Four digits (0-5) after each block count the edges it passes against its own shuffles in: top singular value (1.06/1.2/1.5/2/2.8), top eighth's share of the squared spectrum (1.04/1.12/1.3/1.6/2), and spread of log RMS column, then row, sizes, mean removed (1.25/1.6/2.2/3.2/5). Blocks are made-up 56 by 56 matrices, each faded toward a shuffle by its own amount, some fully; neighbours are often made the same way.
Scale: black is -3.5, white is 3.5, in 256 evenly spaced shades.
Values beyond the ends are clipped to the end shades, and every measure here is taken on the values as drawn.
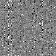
2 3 3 0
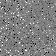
0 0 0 0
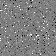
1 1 0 0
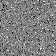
2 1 0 0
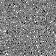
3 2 0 1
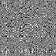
4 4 2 2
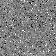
0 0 0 0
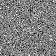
0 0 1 0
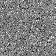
0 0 0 0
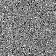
1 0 0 0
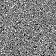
1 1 0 0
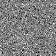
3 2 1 1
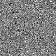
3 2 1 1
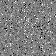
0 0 1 0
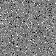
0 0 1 0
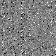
2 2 2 0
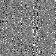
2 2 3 0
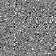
4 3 2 1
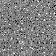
3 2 1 1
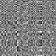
5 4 3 3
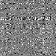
3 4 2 3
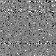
3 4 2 2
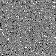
1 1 0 0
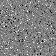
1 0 0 0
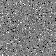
1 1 0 0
